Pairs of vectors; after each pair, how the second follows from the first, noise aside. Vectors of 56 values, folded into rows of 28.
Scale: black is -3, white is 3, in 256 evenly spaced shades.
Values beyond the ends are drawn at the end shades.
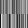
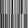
wrapped around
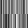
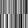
wrapped around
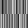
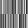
negated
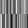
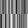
negated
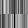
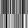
wrapped around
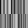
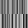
wrapped around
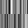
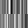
negated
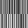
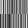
wrapped around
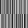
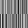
wrapped around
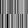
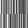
negated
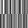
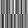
wrapped around
